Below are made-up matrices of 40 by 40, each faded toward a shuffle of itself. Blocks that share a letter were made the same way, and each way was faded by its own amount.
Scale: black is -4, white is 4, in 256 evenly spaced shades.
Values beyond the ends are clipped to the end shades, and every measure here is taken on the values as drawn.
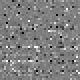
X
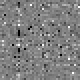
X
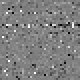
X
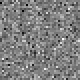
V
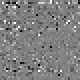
X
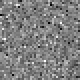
V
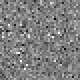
V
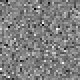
V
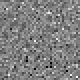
V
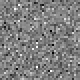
V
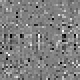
X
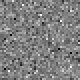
V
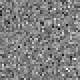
V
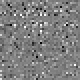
X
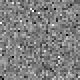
V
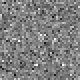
V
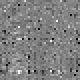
X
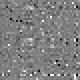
X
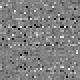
X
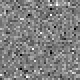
V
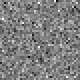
V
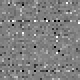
X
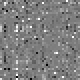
X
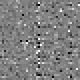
X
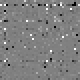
X
